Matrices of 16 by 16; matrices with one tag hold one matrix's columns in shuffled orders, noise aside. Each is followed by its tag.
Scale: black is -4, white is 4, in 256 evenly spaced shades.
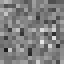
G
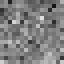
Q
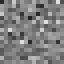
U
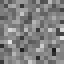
G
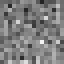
Q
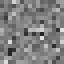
G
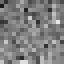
Q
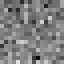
Q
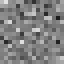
U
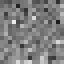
Q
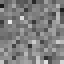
Q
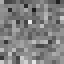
Q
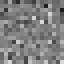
Q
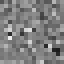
G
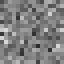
G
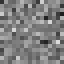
U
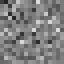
U
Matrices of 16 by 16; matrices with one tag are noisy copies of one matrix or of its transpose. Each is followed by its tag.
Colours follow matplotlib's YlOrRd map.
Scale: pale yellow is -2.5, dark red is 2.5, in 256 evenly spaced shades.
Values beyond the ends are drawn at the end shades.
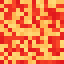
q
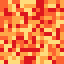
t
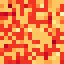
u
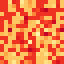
t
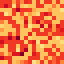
t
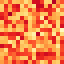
q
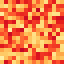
u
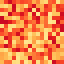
u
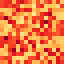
t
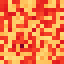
t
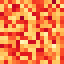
q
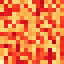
q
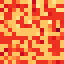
q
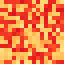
u
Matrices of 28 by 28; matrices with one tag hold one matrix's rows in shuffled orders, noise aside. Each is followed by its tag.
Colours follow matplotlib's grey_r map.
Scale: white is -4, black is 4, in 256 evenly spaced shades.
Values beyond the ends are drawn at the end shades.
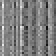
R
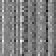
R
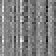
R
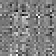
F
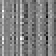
R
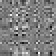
F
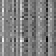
R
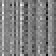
R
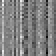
R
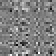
F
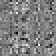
F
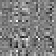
F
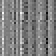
R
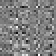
F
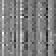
R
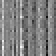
R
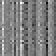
R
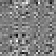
F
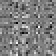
F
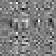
F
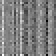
R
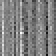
R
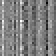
R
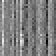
R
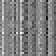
R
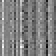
R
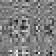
F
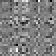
F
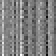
R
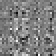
F
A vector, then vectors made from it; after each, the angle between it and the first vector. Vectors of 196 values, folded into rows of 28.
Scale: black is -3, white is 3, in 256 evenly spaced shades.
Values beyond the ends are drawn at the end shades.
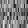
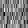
partly aligned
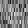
orthogonal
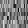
nearly parallel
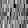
nearly parallel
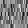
orthogonal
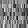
nearly parallel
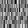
partly opposed
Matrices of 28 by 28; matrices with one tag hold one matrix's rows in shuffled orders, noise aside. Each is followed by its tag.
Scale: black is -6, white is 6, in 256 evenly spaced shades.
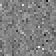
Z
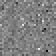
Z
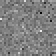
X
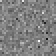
Z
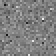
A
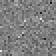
X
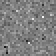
A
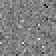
Z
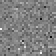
X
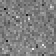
A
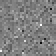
X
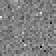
X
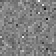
Z
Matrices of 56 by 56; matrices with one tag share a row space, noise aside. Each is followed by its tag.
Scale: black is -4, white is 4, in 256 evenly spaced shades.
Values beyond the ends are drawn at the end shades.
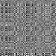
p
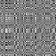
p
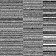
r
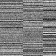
r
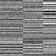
r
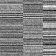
r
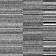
r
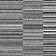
r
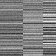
r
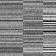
r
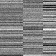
r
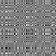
p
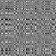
p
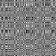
p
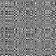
p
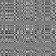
p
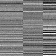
r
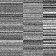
r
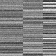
r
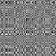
p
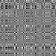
p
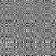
p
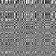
p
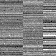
r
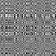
p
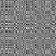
p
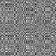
p
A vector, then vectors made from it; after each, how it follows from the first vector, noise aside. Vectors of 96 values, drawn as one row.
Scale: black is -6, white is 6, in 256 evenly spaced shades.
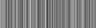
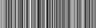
scaled up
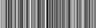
scaled up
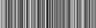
scaled up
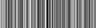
scaled up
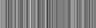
copied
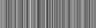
copied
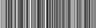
scaled up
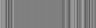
partly zeroed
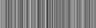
copied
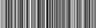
scaled up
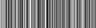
scaled up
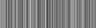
copied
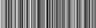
scaled up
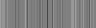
partly zeroed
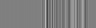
partly zeroed
